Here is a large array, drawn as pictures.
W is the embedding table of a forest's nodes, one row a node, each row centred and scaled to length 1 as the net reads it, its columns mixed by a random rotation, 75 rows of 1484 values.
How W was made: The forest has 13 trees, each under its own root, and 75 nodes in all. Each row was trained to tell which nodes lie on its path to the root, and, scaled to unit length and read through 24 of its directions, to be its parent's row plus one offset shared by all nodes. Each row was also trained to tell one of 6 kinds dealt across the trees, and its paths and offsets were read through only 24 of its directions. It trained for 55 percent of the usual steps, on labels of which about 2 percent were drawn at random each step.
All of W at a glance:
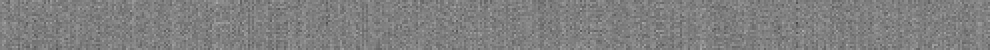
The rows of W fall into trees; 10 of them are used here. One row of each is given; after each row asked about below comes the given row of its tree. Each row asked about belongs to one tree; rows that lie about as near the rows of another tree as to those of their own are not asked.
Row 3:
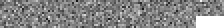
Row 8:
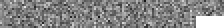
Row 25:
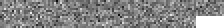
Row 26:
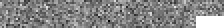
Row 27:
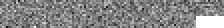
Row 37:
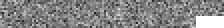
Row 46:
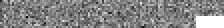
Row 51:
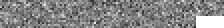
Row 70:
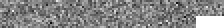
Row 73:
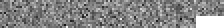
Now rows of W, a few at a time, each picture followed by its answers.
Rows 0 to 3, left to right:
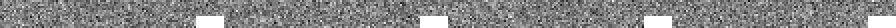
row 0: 25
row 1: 70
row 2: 51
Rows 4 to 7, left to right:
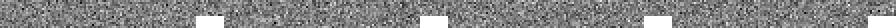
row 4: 37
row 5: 70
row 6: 46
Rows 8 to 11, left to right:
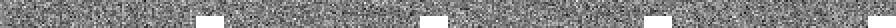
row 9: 46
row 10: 25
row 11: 51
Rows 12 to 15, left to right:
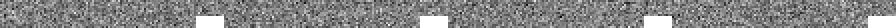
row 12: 8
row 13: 3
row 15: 46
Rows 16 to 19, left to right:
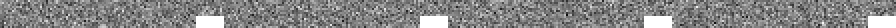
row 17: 27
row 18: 51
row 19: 8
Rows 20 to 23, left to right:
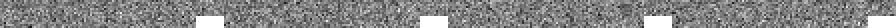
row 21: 3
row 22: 51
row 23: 37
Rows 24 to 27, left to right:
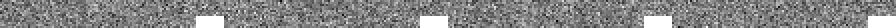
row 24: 37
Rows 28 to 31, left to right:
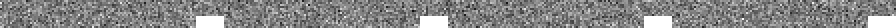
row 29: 73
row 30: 3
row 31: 46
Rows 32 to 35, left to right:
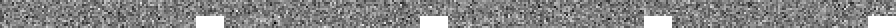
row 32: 46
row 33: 70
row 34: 70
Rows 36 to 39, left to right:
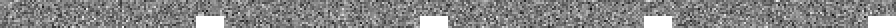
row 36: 8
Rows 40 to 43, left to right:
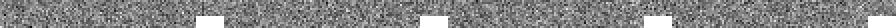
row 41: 27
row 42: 37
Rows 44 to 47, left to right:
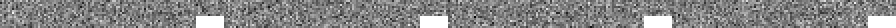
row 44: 8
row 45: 25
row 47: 46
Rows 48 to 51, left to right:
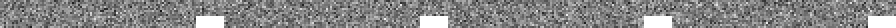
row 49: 37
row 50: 37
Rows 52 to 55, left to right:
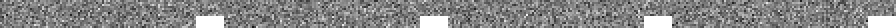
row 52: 46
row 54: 3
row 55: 3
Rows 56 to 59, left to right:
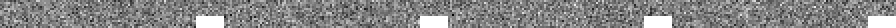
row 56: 51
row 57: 46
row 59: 26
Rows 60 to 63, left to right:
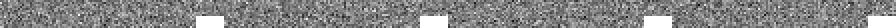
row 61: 8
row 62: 37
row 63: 37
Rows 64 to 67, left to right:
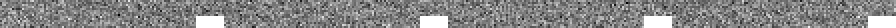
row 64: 25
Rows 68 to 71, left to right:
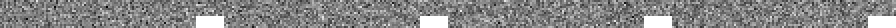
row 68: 73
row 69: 3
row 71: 3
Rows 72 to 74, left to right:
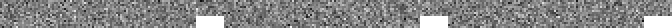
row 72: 70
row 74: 3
